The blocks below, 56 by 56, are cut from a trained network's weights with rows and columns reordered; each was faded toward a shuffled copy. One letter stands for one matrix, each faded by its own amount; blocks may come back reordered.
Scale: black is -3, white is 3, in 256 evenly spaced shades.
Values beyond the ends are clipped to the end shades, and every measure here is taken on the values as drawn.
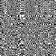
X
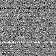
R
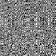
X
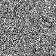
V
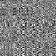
X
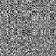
X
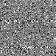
V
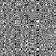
X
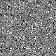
V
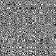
X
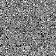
R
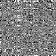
X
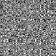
X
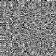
X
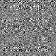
X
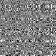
X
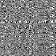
X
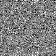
V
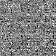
R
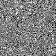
V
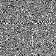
V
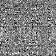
R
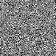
V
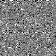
V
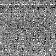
R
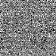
R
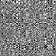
X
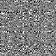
X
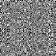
X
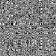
X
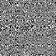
X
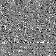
V
